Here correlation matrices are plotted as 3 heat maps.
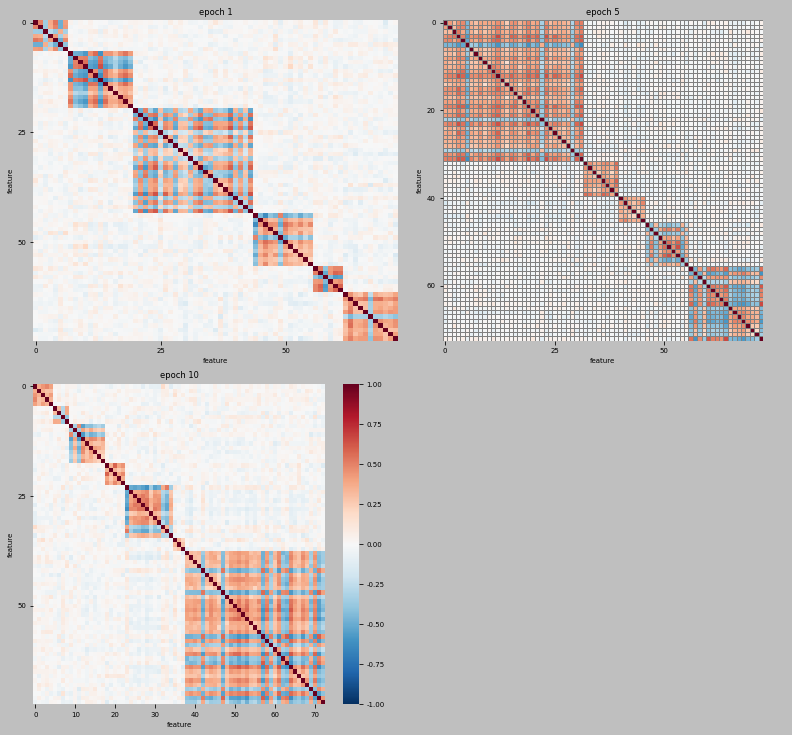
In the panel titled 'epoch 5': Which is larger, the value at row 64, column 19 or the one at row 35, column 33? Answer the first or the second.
the second
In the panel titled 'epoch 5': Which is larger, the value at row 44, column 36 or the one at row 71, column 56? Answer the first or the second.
the first
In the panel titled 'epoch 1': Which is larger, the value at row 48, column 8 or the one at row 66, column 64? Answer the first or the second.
the second
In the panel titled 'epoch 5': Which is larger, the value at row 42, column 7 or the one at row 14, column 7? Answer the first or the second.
the second
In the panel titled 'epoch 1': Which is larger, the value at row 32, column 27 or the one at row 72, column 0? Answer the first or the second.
the first
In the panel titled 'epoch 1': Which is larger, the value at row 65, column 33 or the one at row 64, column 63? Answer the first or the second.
the second
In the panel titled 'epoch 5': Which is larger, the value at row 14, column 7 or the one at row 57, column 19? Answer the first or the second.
the first
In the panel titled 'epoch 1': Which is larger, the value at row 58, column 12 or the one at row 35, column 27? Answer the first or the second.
the first
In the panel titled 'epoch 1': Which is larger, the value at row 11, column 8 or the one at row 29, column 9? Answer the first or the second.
the second
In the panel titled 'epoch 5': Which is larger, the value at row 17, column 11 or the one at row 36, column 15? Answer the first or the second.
the first
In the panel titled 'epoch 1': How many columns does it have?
73
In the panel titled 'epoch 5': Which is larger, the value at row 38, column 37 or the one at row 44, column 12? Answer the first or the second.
the first
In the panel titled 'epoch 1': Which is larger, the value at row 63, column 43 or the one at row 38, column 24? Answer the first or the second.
the second
